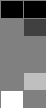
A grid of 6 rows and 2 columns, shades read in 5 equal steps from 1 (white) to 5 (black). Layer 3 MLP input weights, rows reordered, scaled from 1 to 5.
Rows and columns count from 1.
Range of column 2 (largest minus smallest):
3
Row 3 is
3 3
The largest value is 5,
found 2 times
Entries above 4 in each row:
2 0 0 0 0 0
